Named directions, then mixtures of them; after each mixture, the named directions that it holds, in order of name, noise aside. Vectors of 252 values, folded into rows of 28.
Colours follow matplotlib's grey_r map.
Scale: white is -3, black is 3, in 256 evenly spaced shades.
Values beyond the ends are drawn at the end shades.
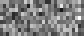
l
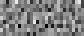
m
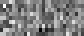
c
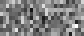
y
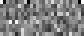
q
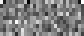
q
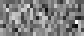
l, y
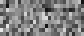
m, y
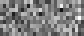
l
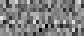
c, m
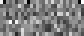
q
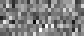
c, m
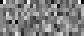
q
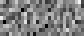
l, m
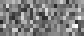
l, y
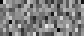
m, q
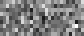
y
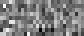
c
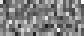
m, q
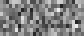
m, y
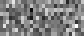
y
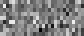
c, m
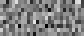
m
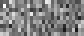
c, l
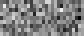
l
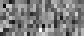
c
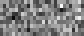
l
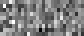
c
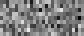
l, m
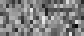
y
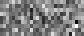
y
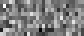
c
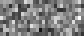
c, l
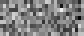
l
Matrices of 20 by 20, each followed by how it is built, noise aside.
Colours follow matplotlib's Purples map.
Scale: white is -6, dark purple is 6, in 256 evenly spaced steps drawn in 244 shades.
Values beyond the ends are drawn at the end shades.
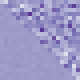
upper triangular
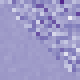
upper triangular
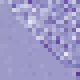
upper triangular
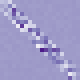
banded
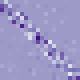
banded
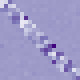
banded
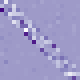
banded
